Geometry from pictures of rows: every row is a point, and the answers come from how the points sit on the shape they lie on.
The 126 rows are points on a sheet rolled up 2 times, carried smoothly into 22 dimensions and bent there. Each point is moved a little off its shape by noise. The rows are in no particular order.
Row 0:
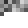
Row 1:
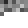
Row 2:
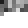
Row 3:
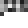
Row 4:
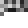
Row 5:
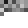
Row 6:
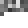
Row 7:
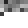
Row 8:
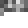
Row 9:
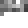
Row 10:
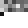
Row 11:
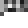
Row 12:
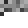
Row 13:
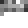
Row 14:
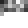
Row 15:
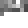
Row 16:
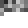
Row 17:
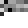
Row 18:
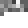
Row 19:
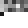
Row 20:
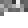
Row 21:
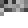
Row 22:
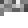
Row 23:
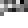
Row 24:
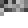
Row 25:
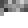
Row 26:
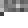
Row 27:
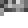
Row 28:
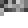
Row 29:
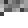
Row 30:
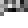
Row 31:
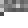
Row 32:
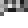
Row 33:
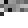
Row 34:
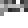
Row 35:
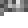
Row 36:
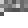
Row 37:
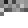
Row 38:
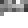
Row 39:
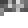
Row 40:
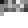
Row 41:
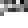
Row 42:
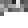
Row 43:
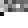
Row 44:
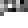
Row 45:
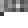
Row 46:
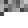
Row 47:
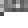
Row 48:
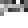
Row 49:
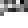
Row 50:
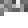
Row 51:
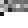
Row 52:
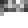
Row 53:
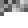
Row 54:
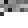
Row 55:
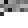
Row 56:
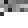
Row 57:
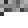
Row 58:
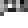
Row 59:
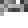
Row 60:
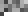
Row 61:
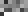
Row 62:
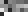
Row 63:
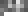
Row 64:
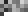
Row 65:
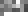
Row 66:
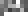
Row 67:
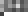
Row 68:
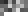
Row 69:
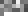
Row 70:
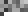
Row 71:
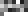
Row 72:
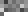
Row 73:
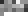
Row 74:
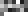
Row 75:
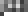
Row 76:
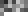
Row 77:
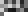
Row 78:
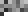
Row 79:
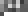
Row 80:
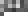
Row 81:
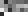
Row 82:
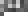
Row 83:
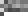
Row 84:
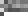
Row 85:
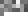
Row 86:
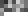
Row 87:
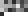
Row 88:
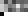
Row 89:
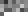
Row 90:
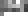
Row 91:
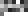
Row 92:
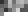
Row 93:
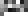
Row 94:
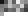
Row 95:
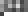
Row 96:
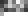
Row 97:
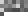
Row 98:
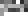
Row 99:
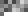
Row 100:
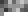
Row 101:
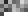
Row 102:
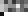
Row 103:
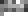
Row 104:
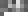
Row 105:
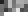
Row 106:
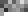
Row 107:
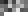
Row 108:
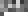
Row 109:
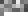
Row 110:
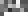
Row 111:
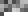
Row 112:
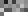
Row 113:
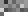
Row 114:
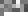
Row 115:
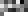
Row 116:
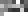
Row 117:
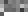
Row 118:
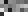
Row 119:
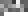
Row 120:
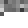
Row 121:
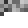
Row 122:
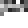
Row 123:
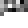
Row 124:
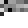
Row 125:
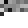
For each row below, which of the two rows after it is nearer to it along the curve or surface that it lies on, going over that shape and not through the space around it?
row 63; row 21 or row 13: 21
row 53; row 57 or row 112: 57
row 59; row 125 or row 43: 43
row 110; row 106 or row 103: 103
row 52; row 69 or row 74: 69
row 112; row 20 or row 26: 26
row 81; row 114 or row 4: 4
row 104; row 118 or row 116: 118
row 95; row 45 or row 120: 45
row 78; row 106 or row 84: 106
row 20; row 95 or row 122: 95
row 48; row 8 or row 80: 80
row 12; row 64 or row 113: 64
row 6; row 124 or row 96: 96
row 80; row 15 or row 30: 15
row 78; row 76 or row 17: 17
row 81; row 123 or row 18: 123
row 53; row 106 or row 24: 106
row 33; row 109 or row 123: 123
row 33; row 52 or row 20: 52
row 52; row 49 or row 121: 121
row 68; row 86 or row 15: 86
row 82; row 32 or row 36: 36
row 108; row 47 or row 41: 47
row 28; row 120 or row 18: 120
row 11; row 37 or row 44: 44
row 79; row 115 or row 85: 85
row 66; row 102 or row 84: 84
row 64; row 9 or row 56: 56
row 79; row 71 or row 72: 72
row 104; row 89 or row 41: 89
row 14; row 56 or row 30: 56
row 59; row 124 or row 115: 115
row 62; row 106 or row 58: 58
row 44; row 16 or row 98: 98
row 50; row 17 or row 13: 13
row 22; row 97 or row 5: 97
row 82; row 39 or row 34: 39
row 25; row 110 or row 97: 110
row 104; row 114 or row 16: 16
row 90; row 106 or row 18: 18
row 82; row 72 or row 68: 72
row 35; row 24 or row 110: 24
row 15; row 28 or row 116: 28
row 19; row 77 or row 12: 77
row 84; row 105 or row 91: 105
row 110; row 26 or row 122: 26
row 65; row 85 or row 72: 85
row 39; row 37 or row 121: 37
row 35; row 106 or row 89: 89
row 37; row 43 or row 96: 96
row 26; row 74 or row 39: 39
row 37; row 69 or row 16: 16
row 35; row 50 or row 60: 50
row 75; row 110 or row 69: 110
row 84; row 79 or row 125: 79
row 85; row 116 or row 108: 108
